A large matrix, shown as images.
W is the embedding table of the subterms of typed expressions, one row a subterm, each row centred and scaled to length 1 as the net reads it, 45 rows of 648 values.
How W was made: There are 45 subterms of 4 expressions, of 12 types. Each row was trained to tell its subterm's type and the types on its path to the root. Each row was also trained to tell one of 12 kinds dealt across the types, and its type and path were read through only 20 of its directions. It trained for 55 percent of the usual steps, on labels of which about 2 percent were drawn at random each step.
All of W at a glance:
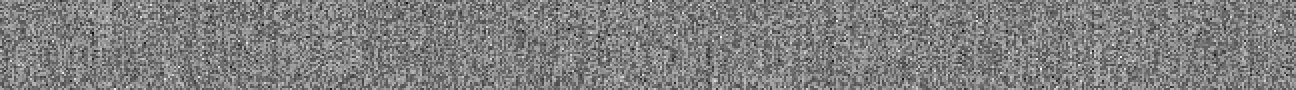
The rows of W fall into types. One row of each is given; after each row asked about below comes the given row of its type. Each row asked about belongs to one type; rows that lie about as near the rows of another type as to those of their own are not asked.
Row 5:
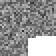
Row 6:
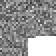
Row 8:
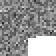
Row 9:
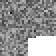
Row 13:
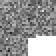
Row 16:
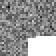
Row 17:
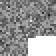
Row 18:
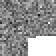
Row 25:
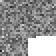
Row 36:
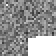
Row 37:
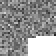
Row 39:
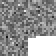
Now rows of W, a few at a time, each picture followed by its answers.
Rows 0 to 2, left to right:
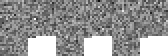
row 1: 13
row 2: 37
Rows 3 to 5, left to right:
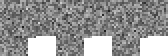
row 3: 8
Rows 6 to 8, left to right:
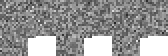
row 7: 5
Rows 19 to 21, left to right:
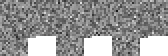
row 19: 37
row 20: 5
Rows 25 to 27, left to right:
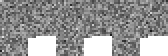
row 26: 8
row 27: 39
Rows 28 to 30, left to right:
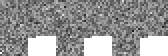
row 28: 25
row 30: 13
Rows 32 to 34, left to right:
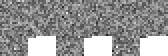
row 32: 25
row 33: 5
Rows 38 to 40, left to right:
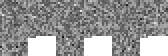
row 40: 39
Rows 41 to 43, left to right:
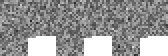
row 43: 5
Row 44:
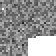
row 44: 8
